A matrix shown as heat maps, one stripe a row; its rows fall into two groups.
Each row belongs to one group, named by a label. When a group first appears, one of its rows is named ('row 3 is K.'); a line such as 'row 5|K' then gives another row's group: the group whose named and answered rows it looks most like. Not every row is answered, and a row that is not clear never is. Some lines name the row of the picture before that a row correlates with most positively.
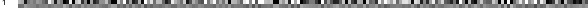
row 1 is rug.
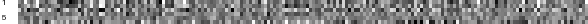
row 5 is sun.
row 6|sun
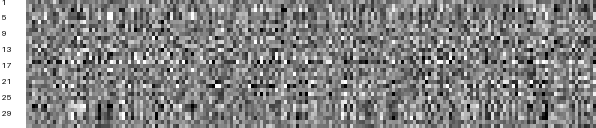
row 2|rug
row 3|rug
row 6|sun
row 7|rug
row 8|sun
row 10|rug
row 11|rug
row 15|sun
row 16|rug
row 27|sun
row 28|sun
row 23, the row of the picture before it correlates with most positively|6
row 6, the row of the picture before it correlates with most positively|5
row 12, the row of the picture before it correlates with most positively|2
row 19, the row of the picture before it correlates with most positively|6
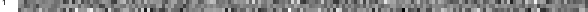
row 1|rug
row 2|sun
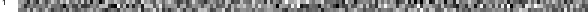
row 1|sun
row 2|rug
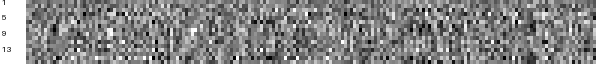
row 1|rug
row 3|sun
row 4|rug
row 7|sun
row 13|rug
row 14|sun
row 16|sun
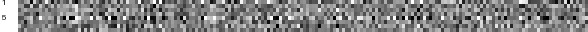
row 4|sun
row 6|sun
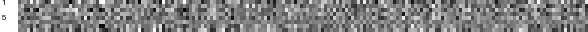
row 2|rug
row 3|sun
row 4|rug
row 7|sun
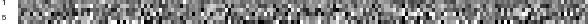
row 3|rug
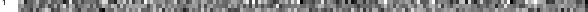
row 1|rug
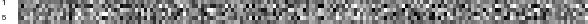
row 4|sun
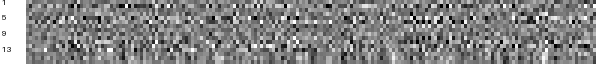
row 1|rug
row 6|sun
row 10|sun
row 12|rug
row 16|rug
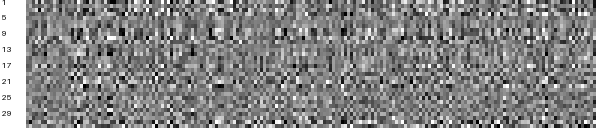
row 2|rug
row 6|sun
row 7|sun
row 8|rug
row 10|sun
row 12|sun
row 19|rug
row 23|rug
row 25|sun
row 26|rug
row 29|sun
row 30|rug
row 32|rug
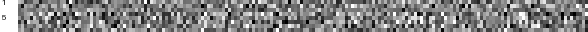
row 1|rug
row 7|rug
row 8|rug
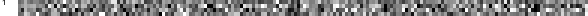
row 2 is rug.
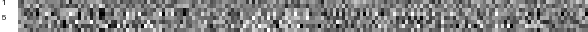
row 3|sun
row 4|sun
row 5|sun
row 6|rug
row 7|rug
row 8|sun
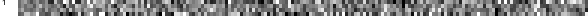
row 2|rug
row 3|rug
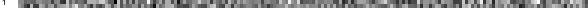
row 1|rug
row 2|sun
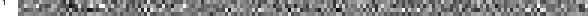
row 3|rug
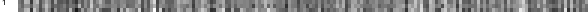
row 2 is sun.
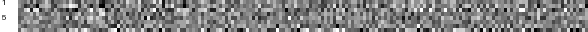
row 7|rug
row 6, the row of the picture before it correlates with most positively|3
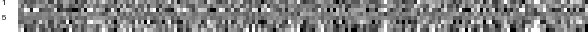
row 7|rug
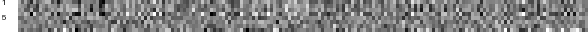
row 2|sun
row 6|rug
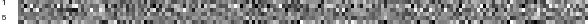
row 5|rug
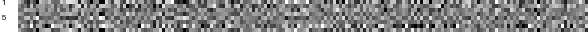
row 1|sun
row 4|sun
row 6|sun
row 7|sun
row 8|sun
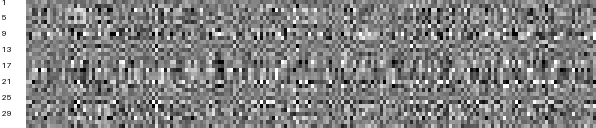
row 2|rug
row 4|sun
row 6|sun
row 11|rug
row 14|rug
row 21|rug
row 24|rug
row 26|rug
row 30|sun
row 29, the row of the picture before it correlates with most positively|5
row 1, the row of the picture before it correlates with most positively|5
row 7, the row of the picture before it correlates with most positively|5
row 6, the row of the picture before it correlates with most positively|1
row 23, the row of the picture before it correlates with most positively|1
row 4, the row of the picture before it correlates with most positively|6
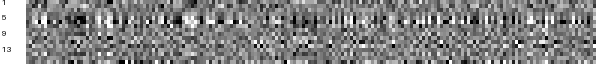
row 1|sun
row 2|sun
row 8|rug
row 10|sun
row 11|rug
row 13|rug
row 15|sun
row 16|rug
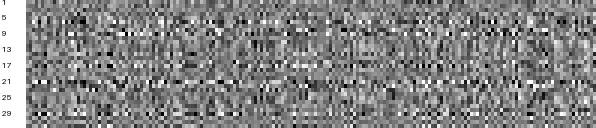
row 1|sun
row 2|sun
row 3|rug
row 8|rug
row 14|sun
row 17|sun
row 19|sun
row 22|rug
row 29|sun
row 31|sun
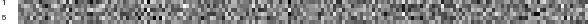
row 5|sun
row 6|rug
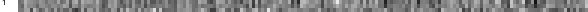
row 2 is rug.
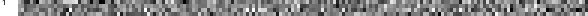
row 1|sun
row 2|rug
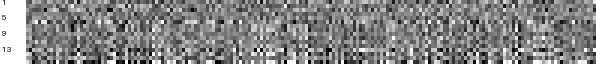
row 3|sun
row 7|rug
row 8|rug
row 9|sun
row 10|rug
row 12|rug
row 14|rug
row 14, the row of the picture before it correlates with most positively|3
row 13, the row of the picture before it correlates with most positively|4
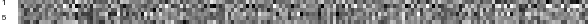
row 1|rug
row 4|rug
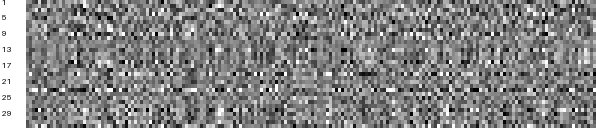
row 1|sun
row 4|rug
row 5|sun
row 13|rug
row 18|sun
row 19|rug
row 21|sun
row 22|sun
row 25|sun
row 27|rug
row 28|sun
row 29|rug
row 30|sun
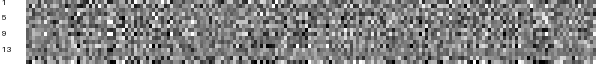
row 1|sun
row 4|rug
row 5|rug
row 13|sun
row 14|sun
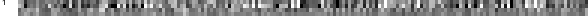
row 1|rug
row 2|rug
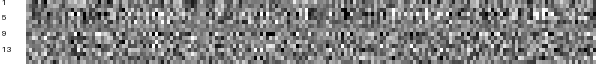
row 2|sun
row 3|rug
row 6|sun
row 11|rug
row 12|rug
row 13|rug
